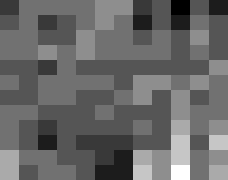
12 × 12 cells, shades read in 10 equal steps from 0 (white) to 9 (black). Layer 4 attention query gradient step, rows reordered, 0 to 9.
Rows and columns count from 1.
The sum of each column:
61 66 70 66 66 68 71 62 64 55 62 58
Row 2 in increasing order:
4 5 5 5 5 6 6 6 6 7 8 8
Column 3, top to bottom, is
5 7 6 4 7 5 5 6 7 8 5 5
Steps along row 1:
down same same same down same up down up down up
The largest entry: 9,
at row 1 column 10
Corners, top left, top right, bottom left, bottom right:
7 8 3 3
